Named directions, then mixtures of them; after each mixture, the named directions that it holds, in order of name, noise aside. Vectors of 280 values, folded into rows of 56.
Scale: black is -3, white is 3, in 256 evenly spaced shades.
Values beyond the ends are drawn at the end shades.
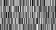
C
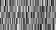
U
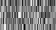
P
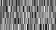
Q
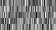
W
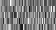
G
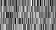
C, P, Q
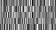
C, Q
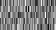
U, W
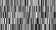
W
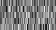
Q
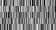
C, W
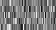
G, W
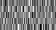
C, Q, U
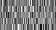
C, Q, U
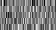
C, Q, W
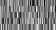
C, G, W
